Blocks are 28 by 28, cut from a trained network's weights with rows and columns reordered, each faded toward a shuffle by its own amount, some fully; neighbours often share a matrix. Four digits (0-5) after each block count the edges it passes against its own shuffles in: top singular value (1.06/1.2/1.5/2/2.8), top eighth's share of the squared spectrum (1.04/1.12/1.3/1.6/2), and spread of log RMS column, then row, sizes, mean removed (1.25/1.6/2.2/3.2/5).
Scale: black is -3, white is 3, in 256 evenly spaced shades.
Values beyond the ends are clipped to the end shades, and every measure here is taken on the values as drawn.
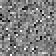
0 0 1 0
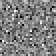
0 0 0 0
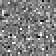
0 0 0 0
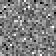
0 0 0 0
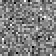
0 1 0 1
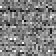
2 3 0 1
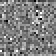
0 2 0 0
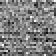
2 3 1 1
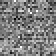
2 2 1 0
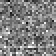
1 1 0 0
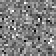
1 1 0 0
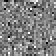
2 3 0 1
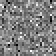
1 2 1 0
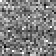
1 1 0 0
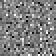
2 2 1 0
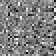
3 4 1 1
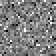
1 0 0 0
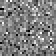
0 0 0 0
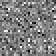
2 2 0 0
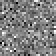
1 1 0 0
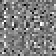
3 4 2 1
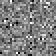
2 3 0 0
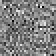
3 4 1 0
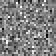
2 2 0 0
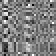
4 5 3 0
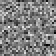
1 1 0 0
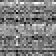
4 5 1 2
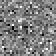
1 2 0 1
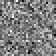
1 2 0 0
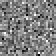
2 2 0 0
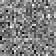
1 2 0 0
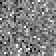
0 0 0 0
